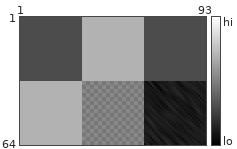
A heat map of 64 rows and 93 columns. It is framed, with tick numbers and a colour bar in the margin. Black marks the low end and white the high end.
It is made of 2 by 3 panels. Panel 1,1: low, flat. Panel 1,2: high, flat. Panel 1,3: low, flat. Panel 2,1: high, flat. Panel 2,2: middling, checkered, faint in contrast. Panel 2,3: very low, slanting down to the right, faint in contrast.
